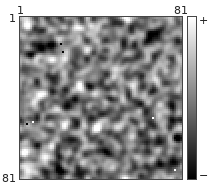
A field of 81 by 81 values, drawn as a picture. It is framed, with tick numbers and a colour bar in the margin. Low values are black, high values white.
Stripes: none. Average level on the scale: 50%. Lone odd cells: 6, 3 higher and 3 lower than their neighbours. Grain: blotchy. Slope: none. Seam: none.
